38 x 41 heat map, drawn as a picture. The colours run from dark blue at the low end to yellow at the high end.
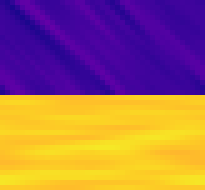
The table splits into 2 rows of 1 panel. Panel 1,1: very low, slanting down to the right, faint in contrast. Panel 2,1: very high, streaked across, faint in contrast.
